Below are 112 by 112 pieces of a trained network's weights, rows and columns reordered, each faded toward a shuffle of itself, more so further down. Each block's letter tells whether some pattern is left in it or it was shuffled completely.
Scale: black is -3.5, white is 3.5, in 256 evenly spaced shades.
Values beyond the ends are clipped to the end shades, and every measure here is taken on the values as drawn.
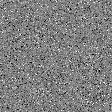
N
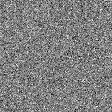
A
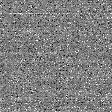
A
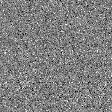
A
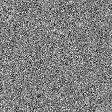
A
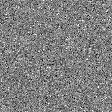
A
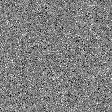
N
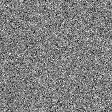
N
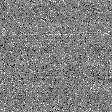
A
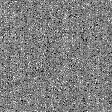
A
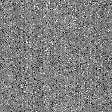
A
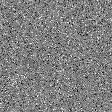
N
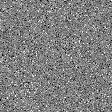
N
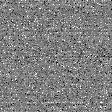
A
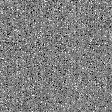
A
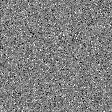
N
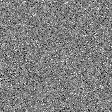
N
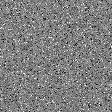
N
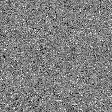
A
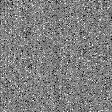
A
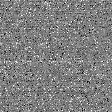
A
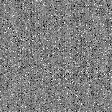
A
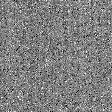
A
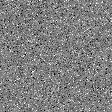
N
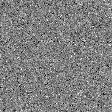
A
